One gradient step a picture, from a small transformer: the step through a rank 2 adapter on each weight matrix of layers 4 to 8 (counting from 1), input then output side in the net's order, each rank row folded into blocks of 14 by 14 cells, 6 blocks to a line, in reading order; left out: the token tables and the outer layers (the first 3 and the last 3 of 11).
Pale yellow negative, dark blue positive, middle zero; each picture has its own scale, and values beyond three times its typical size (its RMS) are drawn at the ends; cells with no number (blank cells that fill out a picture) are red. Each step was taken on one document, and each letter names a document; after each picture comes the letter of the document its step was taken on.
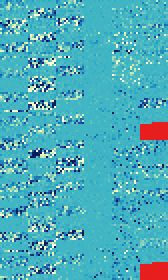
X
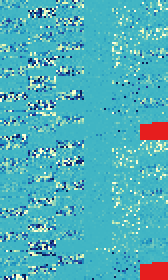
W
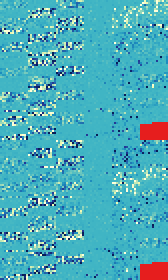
X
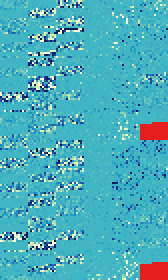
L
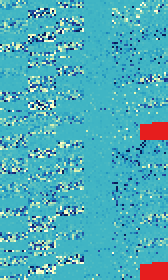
L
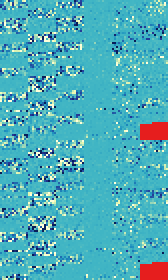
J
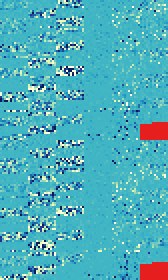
L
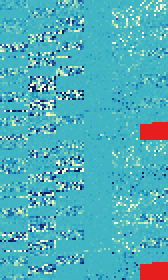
L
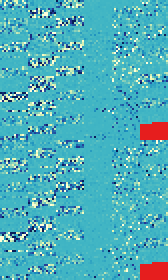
X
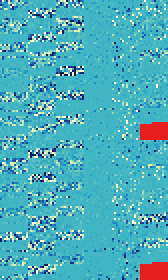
L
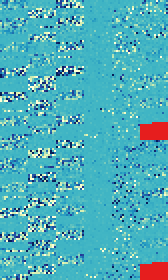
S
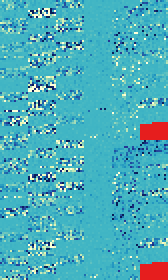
S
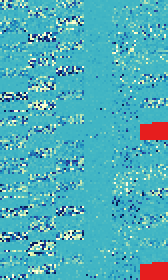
X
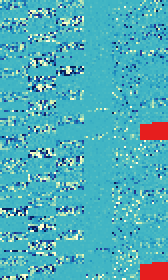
J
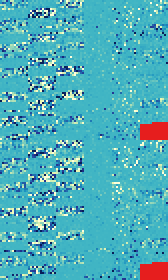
J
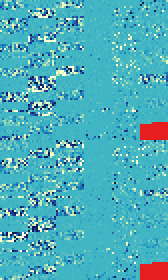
W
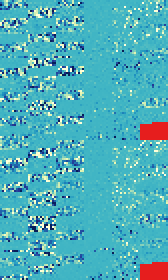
W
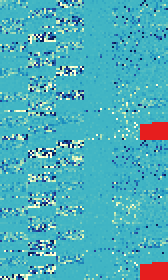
L
